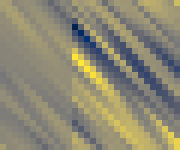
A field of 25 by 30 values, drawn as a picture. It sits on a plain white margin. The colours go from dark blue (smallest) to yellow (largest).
Odd rows or columns: none. Seam: vertical, 40% of the way across, the left part calmer. Calmest part: middle left. Mirror symmetry: none. Grain: diagonal, down to the right.
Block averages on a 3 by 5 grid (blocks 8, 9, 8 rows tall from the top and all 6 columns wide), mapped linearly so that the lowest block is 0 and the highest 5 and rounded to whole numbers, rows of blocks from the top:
3 2 1 2 3
2 3 4 1 0
2 2 3 5 3
